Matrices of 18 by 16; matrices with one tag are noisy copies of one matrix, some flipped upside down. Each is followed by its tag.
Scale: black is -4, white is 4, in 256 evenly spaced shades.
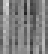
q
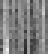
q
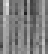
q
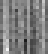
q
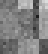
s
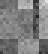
s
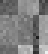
s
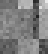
s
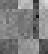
s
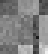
s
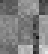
s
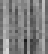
q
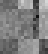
s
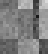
s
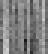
q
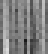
q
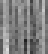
q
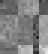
s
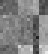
s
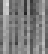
q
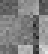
s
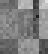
s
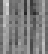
q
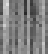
q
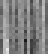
q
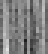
q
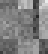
s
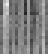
q
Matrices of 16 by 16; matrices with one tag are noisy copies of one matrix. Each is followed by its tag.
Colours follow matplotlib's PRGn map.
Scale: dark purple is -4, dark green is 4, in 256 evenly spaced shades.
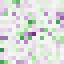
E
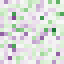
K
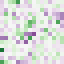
E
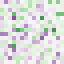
K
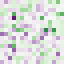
K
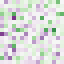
K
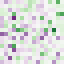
K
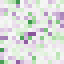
E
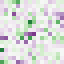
E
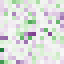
E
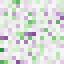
E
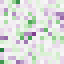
E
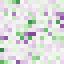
E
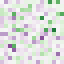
K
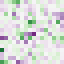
E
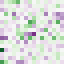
E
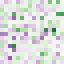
K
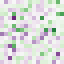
K
